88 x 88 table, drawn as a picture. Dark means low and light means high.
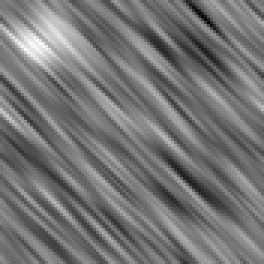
Grain: diagonal, down to the right. Ninth with the highest average: top left. Bumps: one, in the top left.
